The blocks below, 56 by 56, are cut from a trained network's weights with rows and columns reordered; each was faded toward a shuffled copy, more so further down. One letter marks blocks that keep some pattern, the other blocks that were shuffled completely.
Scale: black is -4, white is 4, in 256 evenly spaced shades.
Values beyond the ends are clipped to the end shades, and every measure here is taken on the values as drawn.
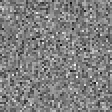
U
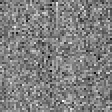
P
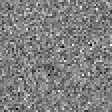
U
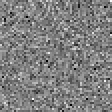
U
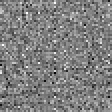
P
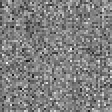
P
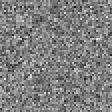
P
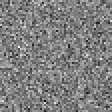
U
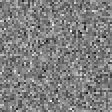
U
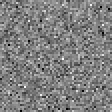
U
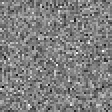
U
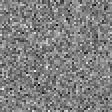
U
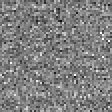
P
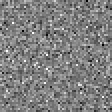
U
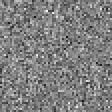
U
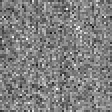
P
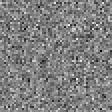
P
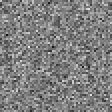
P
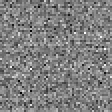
P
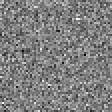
U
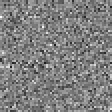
P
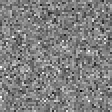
U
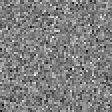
U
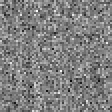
P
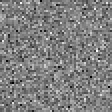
U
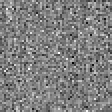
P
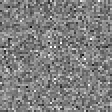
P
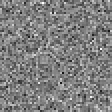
U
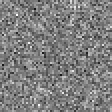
U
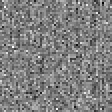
P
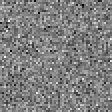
U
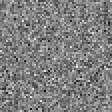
U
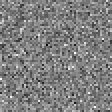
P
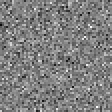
U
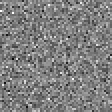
U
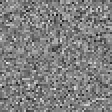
P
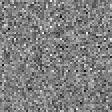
P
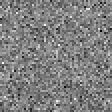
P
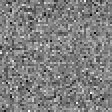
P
